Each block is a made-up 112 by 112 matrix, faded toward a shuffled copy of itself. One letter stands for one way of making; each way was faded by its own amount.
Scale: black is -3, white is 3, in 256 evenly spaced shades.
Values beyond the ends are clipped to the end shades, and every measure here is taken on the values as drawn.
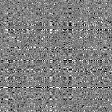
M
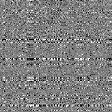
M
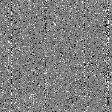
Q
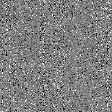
Q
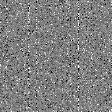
Q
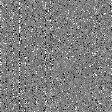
Q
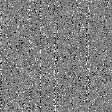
Q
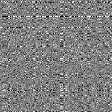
M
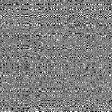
M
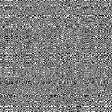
M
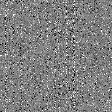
Q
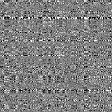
M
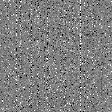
Q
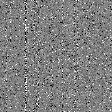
Q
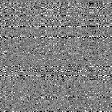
M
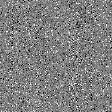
Q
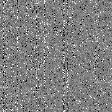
Q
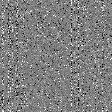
Q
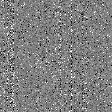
Q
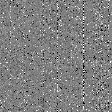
Q
